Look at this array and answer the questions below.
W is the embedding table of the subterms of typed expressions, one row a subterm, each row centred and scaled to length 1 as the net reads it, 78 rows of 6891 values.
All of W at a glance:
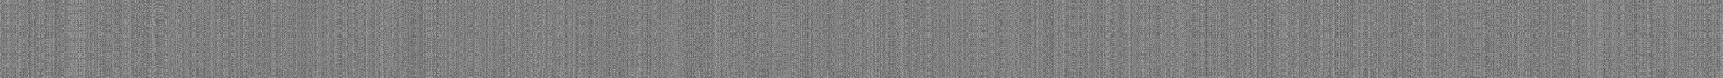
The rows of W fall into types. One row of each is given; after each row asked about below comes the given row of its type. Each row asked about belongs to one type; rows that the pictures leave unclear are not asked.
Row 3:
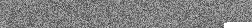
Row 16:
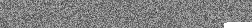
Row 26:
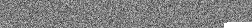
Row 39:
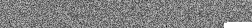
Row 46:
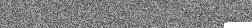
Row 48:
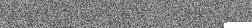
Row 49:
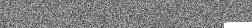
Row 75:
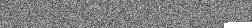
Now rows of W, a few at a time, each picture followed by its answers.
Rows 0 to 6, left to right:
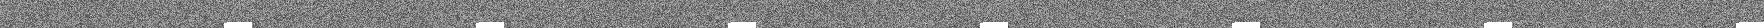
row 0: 3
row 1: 16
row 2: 16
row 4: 46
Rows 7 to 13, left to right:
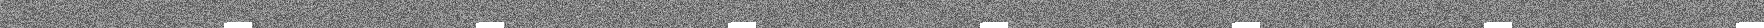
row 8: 16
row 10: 3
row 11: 48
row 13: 39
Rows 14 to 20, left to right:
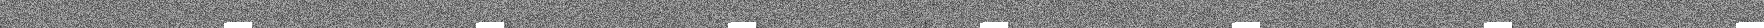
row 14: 46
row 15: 48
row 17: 75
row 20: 46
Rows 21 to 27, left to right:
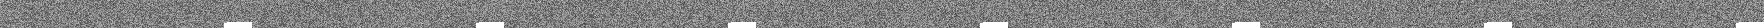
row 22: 3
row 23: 3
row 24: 48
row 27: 16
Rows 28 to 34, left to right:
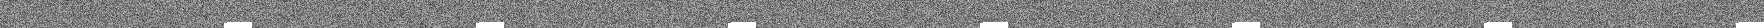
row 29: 75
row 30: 46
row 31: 46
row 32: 26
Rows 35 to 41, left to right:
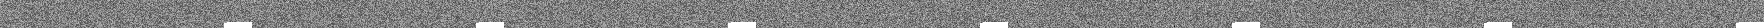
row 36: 3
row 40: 46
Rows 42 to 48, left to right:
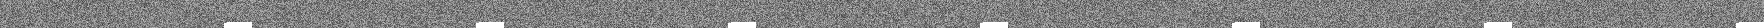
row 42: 3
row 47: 49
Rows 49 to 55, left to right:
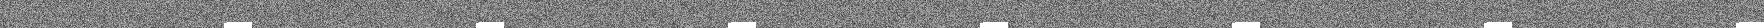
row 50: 48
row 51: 75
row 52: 75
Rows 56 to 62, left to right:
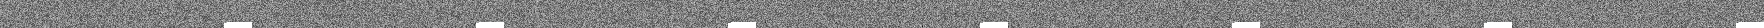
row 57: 39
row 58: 46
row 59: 39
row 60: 49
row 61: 75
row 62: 49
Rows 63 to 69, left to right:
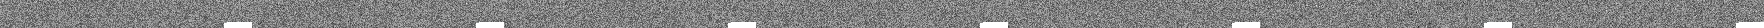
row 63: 3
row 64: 3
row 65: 16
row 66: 48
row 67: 46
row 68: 75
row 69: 49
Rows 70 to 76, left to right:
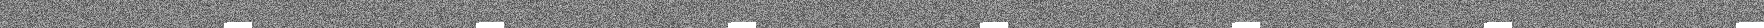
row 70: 75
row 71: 39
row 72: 26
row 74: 26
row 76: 39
